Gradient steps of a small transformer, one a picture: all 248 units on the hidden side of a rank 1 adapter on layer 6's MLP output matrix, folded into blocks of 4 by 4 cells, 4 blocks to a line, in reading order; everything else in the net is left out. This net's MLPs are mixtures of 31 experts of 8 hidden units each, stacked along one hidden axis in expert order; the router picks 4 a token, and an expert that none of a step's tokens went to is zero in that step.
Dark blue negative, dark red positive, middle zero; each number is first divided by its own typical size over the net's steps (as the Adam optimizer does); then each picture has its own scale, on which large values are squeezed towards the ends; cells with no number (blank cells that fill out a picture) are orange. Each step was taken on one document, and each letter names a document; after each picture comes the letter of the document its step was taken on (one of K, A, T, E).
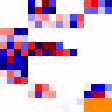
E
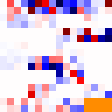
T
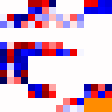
E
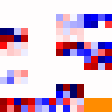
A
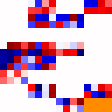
E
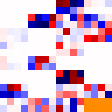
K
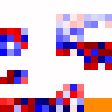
A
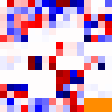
K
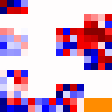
A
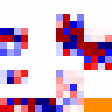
A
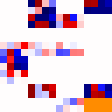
E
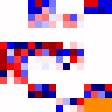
E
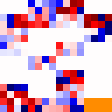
K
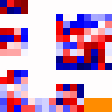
A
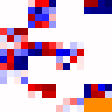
E
